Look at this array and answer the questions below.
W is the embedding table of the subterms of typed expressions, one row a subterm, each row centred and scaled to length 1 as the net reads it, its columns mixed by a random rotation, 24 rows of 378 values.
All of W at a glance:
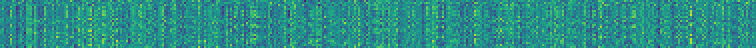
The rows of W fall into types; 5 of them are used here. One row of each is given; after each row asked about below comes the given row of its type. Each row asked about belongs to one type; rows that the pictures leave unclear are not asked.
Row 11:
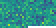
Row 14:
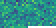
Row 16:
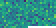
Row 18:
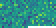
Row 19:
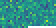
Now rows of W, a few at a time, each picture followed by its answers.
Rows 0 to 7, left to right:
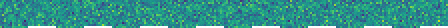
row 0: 18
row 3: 19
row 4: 14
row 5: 19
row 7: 19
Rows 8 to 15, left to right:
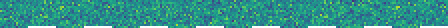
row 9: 14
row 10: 16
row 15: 14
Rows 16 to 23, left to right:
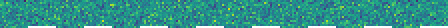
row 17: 19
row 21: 11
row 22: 14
